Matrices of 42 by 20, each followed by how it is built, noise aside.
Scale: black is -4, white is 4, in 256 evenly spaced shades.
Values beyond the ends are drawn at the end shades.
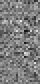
low rank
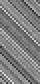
Toeplitz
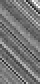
Toeplitz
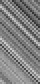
Toeplitz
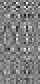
low rank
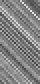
Toeplitz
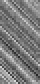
Toeplitz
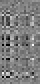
low rank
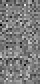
low rank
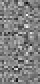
low rank
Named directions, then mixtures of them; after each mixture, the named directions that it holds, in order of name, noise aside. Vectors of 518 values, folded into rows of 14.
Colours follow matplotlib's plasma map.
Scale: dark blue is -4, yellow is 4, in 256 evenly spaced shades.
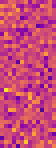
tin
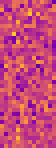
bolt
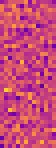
bolt, tin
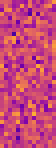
bolt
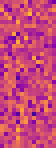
bolt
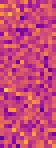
tin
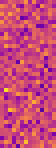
tin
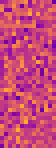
bolt, tin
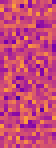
bolt, tin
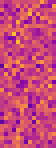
bolt, tin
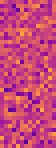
tin
